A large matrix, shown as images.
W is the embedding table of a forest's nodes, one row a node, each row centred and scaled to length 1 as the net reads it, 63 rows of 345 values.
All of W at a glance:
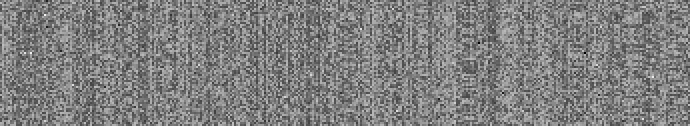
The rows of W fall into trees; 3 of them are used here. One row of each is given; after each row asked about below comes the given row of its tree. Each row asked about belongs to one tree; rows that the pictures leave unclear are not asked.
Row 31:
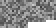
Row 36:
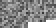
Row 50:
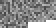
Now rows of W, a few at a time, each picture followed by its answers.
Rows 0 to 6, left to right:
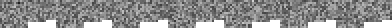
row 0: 36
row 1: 31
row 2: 36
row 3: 50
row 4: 36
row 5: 50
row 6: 31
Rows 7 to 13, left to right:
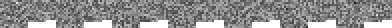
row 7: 31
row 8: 31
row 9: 31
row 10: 50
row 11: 31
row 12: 36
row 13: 36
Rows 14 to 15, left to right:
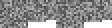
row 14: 50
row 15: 50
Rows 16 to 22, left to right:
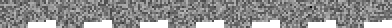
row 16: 50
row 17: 31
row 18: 36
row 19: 50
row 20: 50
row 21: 31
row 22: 36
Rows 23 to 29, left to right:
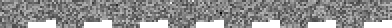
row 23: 36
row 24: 31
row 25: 36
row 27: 31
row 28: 31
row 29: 50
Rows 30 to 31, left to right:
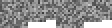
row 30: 36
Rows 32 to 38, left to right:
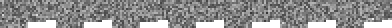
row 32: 31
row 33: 36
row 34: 31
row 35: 36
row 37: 50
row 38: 36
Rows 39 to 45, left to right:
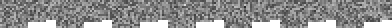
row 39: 50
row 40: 31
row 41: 50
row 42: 50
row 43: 36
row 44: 50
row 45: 31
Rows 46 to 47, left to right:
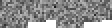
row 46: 36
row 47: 31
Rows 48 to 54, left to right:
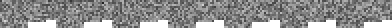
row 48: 36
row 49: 50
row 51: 50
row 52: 31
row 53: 36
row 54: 31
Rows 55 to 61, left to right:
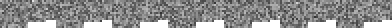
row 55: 31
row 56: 50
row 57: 36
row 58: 50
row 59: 50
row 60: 36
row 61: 31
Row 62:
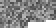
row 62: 31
